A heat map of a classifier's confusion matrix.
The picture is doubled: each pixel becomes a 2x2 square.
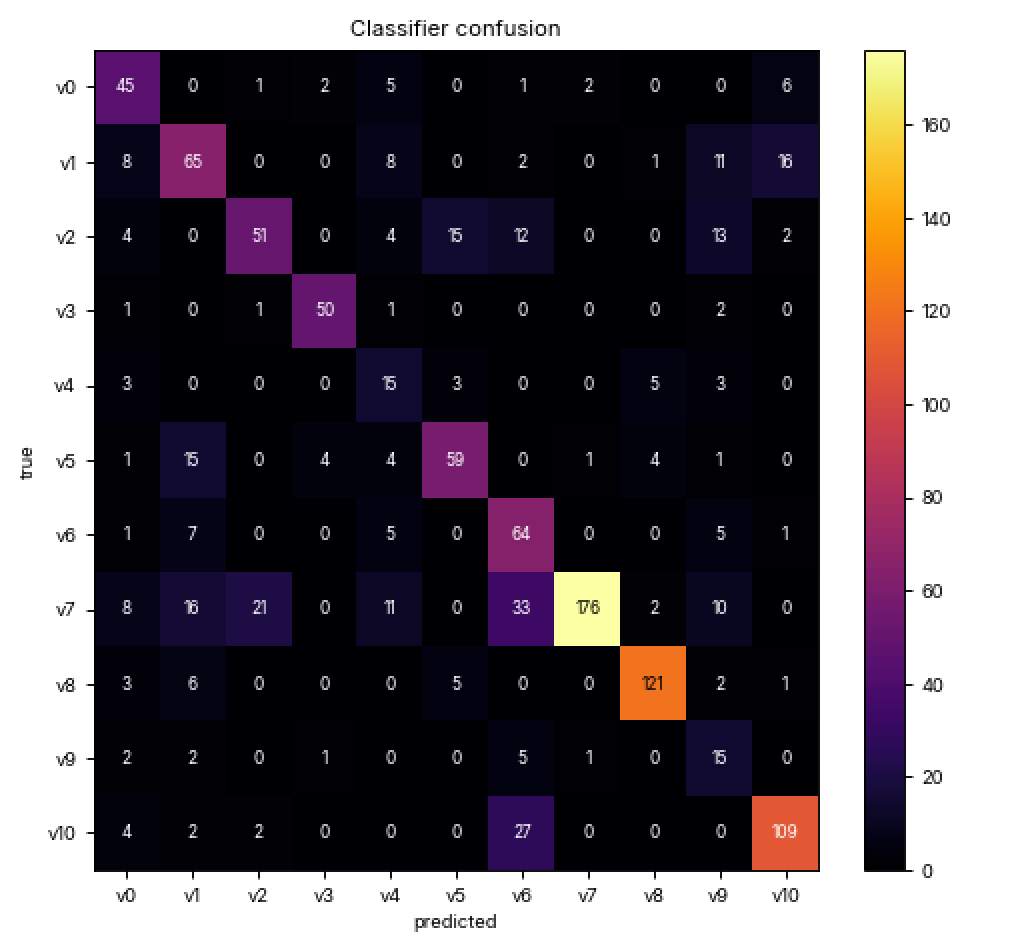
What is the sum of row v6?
83
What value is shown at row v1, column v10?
16
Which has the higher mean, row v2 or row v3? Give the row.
v2
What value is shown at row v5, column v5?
59
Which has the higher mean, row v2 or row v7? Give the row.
v7
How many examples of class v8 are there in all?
138
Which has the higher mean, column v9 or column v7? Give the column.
v7
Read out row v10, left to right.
4 2 2 0 0 0 27 0 0 0 109
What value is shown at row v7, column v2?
21
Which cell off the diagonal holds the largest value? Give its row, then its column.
v7, v6
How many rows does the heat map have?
11
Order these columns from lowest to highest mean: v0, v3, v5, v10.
v3, v0, v5, v10
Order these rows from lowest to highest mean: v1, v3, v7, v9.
v9, v3, v1, v7
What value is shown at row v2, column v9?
13
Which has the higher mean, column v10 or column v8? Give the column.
v10
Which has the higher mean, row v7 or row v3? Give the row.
v7
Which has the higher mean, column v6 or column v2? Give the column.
v6
